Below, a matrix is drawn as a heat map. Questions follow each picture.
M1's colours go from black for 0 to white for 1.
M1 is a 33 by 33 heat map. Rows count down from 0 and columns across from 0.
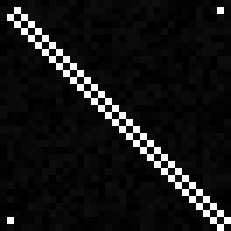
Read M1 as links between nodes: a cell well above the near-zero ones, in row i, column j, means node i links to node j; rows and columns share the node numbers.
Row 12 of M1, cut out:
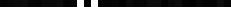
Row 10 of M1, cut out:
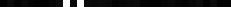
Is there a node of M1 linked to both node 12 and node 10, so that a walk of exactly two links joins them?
yes
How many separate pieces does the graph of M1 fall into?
2
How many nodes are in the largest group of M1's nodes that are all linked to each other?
2
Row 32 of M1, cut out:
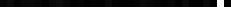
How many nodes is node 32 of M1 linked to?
1
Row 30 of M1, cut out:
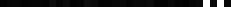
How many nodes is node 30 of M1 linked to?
2
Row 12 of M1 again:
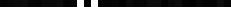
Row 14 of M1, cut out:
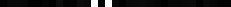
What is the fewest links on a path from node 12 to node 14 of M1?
2
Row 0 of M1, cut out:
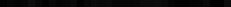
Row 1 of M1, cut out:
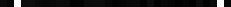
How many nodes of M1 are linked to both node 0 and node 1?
0
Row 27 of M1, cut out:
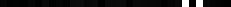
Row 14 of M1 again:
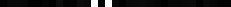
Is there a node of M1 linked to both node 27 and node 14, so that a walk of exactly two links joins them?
no
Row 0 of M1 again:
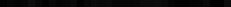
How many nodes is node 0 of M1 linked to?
0
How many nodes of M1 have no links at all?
1
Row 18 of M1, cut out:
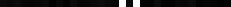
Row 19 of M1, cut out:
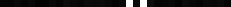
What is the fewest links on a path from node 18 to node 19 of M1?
1
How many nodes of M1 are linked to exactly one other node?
1
